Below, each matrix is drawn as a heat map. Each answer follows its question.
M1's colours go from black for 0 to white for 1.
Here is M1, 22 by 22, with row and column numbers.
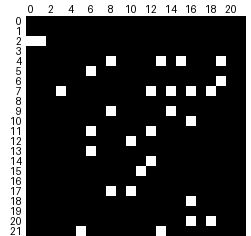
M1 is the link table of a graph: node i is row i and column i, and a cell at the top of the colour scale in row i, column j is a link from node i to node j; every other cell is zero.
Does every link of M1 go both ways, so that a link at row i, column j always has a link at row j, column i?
no
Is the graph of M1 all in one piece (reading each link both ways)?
no
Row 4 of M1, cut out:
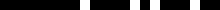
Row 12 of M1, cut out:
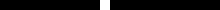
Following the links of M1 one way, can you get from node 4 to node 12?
yes
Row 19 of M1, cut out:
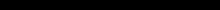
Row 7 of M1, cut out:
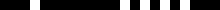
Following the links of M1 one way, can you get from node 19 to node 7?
no
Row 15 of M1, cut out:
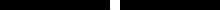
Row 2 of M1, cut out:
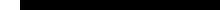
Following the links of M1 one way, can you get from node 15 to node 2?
no
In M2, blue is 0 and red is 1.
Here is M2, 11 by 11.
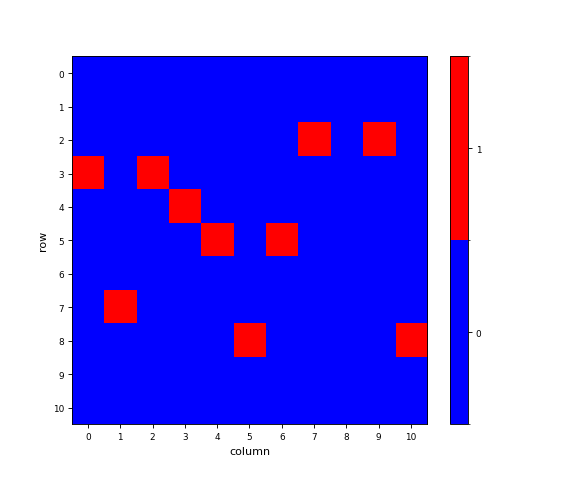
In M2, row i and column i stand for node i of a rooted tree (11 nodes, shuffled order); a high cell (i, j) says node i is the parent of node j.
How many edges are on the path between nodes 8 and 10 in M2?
1
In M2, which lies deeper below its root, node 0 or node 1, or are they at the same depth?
node 1
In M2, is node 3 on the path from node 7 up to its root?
yes
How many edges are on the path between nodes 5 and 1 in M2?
5
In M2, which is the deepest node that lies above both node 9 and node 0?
3
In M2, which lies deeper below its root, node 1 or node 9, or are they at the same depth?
node 1
